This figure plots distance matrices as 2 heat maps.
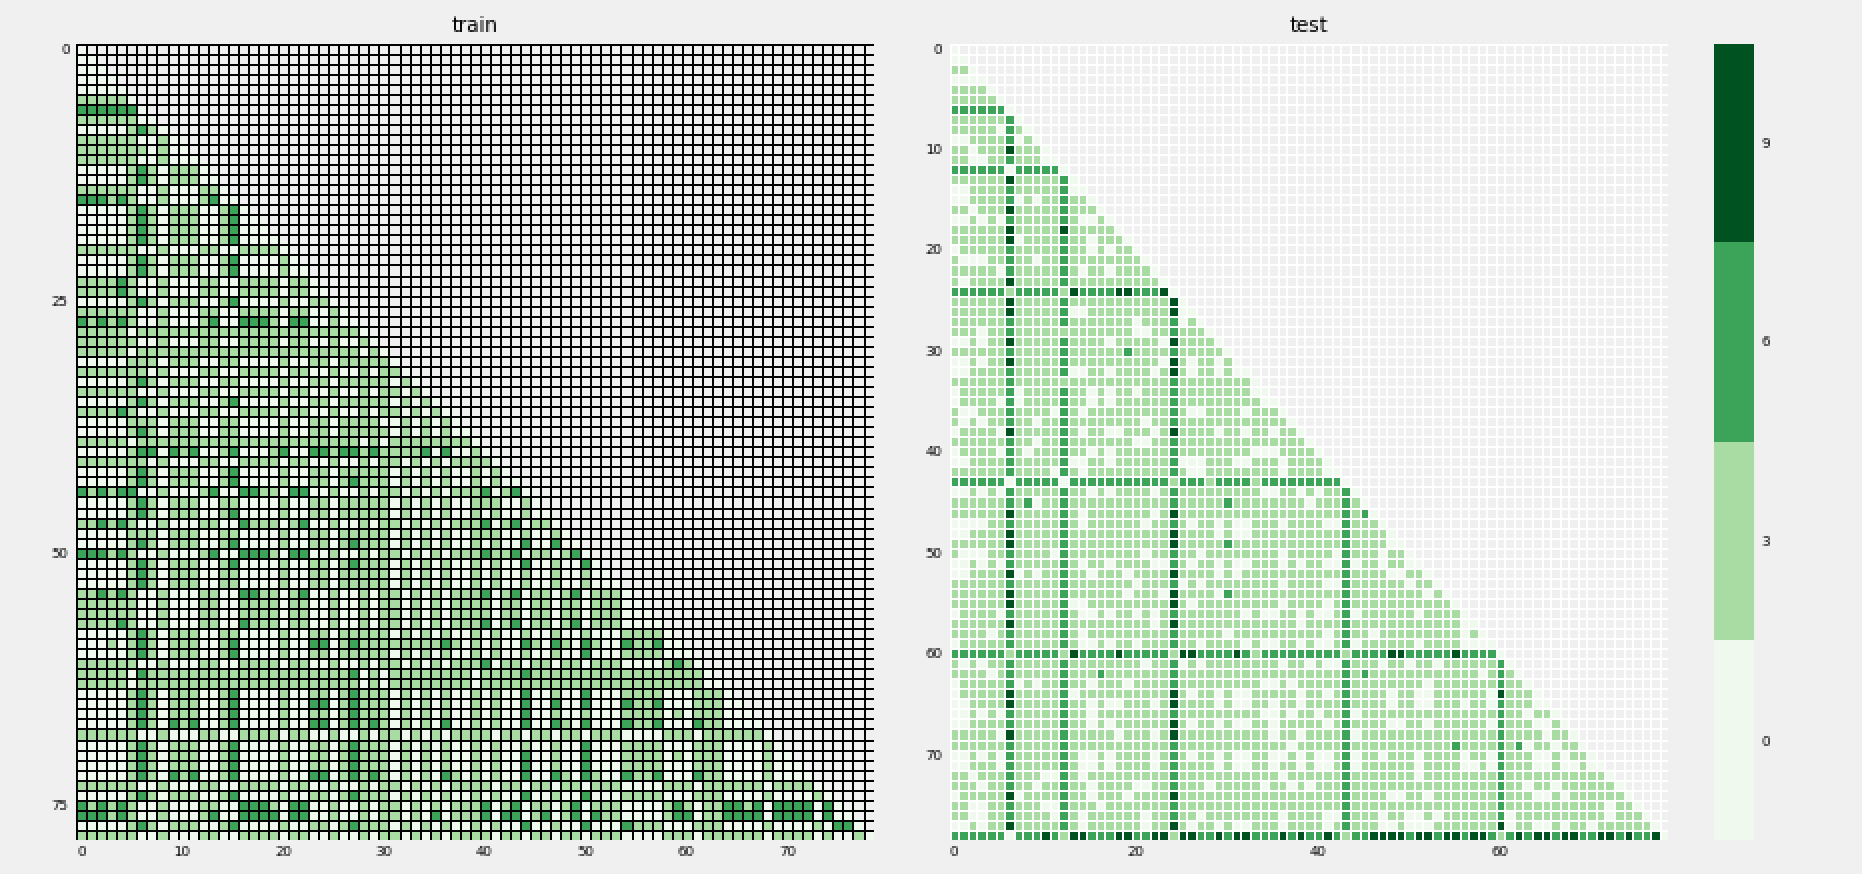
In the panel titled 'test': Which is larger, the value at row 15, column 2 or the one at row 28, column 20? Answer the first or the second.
the first
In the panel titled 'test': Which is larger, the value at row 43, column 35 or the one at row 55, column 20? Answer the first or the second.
the first
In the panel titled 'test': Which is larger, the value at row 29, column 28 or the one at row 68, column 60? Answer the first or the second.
the second
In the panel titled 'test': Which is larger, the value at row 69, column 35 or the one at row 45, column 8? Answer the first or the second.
the second
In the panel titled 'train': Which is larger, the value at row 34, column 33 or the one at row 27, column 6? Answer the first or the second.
the first
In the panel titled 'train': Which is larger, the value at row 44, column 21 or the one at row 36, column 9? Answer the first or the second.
the first
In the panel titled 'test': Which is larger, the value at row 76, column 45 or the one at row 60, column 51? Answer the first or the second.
the second
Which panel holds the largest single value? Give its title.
test
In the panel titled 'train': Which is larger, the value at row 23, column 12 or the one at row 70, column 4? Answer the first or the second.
the first
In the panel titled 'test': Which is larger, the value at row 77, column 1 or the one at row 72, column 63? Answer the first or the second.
the second
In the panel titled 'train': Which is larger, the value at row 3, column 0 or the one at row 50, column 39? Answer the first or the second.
the second
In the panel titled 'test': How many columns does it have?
79
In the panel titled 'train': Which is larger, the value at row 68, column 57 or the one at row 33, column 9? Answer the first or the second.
the second
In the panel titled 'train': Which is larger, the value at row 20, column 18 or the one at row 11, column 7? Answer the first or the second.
the first
